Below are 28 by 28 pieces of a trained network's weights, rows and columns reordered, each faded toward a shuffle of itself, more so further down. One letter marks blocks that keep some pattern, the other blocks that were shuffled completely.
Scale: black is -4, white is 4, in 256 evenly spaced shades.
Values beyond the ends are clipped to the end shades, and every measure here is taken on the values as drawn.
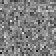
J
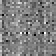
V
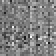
V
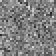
J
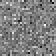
J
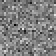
J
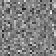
V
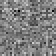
V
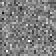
J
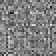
V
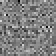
V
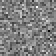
J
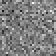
V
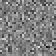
V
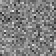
J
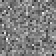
J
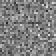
J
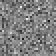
J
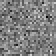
V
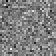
J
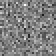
V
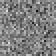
J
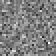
J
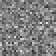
V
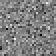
J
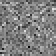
J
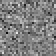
J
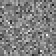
J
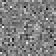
J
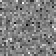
J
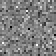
J
